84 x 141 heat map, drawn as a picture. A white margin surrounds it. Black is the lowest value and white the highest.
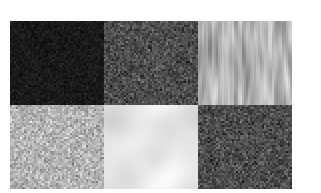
The table splits into 2 rows of 3 panels. Panel 1,1: very low, fine-grained, faint in contrast. Panel 1,2: low, fine-grained. Panel 1,3: high, streaked downward. Panel 2,1: high, fine-grained. Panel 2,2: very high, smooth, faint in contrast. Panel 2,3: low, fine-grained.
